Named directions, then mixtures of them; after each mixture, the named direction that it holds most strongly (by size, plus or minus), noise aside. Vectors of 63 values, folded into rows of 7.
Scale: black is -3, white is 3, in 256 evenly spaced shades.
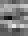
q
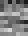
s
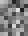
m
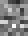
q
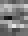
q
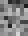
s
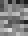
s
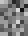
m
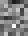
m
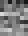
s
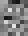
m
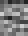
s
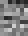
s
